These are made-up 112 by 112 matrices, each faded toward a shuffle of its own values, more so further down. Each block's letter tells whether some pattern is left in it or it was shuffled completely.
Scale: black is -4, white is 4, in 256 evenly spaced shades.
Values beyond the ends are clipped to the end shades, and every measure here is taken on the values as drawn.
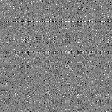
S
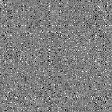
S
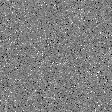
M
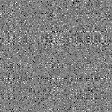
S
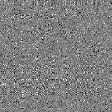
S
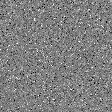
M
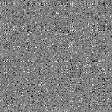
S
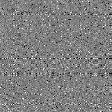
S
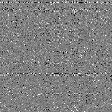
S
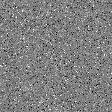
M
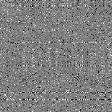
S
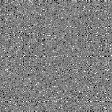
S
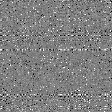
S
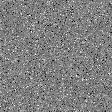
M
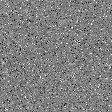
M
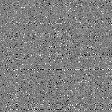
S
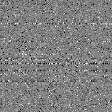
S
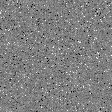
M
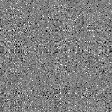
S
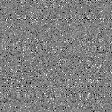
S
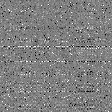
S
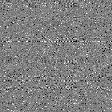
S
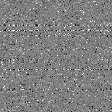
S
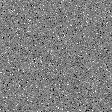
M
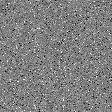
M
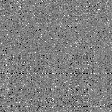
S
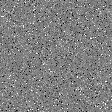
M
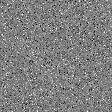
M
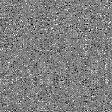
S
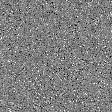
M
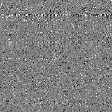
S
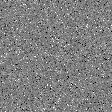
M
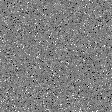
M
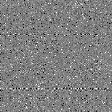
S
